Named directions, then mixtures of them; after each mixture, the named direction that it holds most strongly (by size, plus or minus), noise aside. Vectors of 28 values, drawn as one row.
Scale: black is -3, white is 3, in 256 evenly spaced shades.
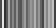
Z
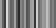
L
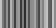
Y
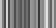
Y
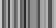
Y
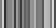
Z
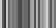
L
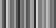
L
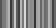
Y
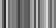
L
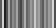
Z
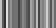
L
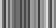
Y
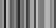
L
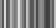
L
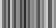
Y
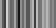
L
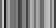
Z
